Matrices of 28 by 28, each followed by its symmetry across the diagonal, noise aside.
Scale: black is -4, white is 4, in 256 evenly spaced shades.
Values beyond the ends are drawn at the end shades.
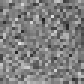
antisymmetric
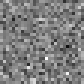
neither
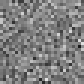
antisymmetric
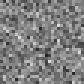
neither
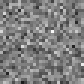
neither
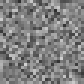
antisymmetric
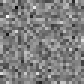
antisymmetric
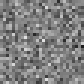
neither
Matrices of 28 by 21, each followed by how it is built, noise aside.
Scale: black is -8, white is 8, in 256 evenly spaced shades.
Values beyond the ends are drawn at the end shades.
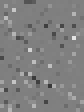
sparse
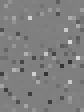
sparse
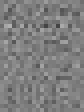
low rank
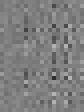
low rank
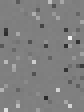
sparse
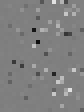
sparse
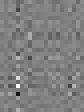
low rank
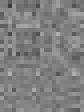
low rank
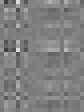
low rank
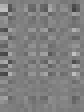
low rank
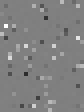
sparse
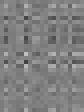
low rank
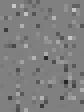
sparse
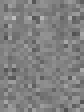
low rank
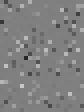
sparse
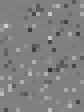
sparse
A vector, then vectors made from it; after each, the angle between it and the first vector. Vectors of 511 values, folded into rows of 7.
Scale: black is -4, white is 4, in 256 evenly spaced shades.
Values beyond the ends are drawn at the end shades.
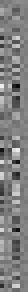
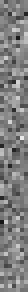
partly opposed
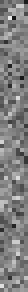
partly opposed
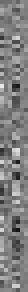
nearly parallel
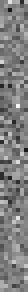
partly opposed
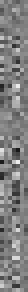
nearly opposite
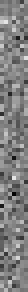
partly opposed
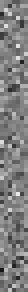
partly aligned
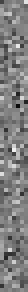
partly aligned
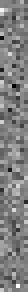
partly aligned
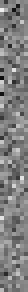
partly aligned
